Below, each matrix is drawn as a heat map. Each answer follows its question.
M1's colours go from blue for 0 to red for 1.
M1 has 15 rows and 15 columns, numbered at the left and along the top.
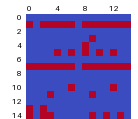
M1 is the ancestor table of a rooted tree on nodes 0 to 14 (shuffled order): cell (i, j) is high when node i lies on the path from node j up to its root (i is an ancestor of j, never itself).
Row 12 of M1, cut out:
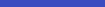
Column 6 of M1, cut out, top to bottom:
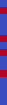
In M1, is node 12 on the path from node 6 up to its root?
no
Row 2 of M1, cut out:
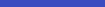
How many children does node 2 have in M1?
0
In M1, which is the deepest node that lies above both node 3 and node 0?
14
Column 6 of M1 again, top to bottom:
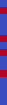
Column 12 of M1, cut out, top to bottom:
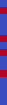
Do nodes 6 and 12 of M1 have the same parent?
yes
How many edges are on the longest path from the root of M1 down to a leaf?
5
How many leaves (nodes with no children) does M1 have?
6
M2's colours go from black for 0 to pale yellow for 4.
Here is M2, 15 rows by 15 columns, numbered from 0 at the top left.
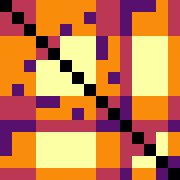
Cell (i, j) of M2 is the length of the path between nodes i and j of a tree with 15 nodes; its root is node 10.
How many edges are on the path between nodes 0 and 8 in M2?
2
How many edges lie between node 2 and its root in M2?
1
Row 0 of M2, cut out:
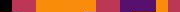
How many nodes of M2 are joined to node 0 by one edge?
3
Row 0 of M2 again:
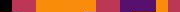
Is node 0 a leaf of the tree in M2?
no
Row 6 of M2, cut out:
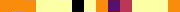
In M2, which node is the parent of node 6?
9
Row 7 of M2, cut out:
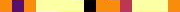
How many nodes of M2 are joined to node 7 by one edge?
1
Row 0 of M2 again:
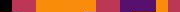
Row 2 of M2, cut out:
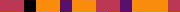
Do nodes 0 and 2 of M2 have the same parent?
yes
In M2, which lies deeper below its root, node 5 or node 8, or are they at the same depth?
node 5
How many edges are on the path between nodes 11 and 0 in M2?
1
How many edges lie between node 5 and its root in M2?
2
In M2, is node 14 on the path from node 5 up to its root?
no
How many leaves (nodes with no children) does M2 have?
8
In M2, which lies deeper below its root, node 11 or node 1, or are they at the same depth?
node 11
